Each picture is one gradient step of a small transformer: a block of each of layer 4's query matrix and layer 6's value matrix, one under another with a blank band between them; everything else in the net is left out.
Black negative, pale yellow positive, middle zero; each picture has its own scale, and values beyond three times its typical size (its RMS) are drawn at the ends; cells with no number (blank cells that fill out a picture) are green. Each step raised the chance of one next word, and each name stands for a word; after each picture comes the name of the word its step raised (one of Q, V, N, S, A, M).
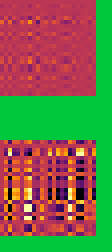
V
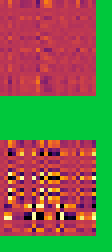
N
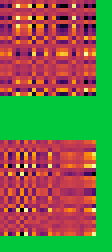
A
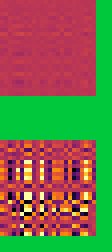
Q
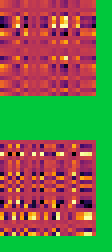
N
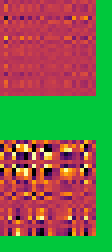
A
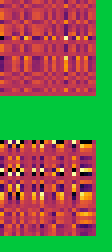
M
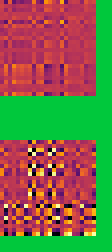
A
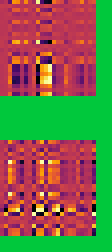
Q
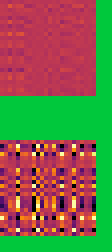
N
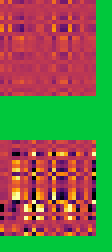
V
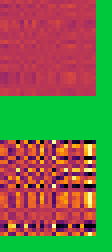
M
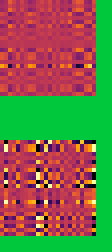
M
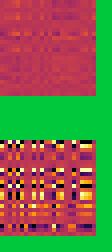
M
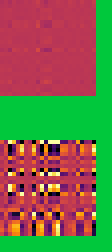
M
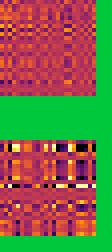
A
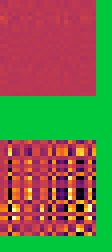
V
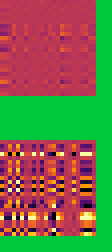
N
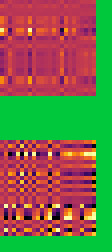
N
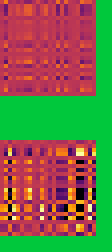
V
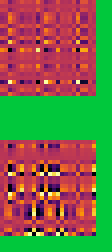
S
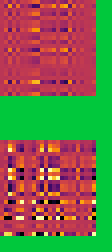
A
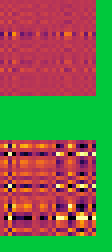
N
